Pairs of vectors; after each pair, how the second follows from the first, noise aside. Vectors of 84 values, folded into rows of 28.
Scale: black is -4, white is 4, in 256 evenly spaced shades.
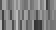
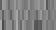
shrunk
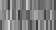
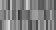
copied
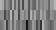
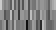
copied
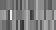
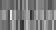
copied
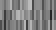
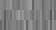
shrunk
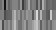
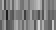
wrapped around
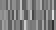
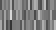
wrapped around
